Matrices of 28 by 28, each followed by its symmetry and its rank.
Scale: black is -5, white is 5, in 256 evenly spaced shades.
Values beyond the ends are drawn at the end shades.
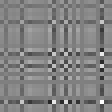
symmetric, rank one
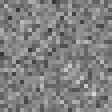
symmetric, full rank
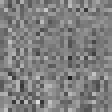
neither, rank five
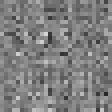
neither, rank five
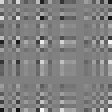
symmetric, rank one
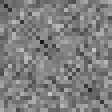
symmetric, full rank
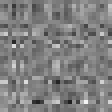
neither, rank three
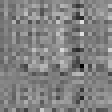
neither, rank three
